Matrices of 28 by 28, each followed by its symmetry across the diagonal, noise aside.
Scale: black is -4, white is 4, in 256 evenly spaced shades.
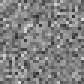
symmetric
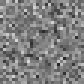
symmetric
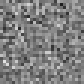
antisymmetric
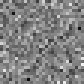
symmetric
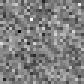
antisymmetric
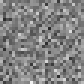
neither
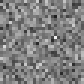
neither
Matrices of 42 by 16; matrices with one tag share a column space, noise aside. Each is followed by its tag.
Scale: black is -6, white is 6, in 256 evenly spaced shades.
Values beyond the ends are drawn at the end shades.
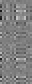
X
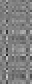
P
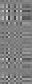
X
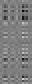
X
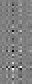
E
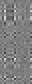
X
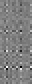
E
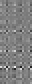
E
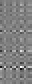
E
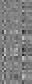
P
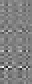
E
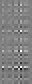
E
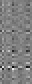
E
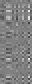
X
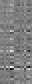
E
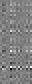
E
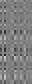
P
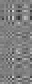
X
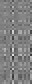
P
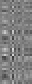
P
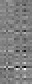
E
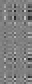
X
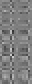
P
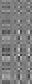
P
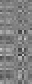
P
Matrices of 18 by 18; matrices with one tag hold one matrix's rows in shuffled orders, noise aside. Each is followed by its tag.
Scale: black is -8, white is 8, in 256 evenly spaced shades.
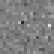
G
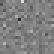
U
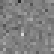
U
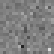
G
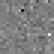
G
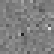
G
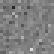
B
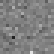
B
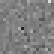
G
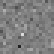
U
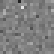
U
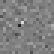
U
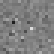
B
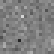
U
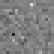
B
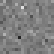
U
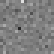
U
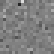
U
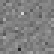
U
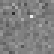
B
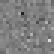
G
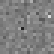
G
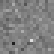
B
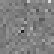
G
